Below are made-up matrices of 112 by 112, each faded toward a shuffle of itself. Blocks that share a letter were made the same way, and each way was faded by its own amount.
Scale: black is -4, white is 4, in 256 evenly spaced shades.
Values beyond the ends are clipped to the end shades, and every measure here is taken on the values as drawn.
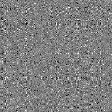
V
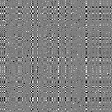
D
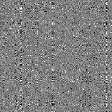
V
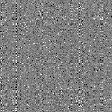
V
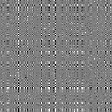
D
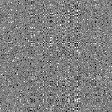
V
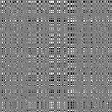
D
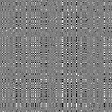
D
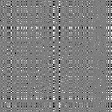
D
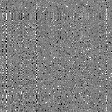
V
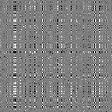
D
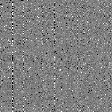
V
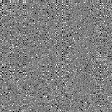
V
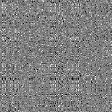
V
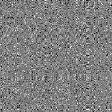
V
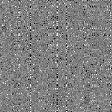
V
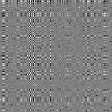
D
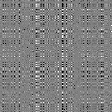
D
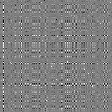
D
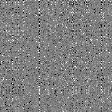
V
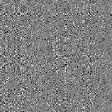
V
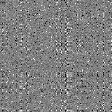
V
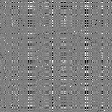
D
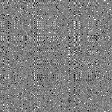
V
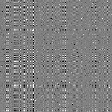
D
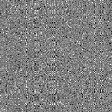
V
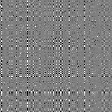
D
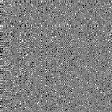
V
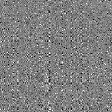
V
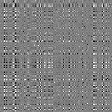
D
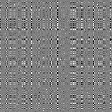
D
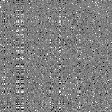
V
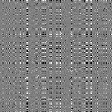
D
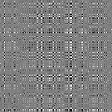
D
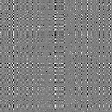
D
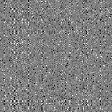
V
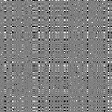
D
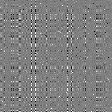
D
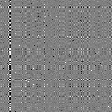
D
